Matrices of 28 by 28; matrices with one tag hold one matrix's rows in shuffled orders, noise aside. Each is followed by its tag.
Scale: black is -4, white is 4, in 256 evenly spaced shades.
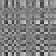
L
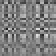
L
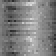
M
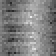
M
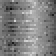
M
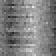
M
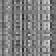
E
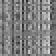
E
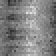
M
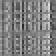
E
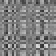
L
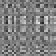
L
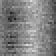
M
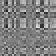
L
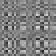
L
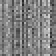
E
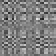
L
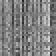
E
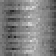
M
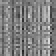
E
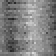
M
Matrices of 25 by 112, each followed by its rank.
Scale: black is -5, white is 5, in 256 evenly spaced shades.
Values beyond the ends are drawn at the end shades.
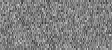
full rank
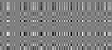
one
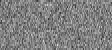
full rank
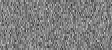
full rank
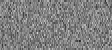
full rank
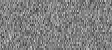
full rank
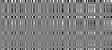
one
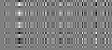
one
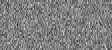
full rank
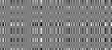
one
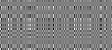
one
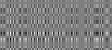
one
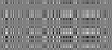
one
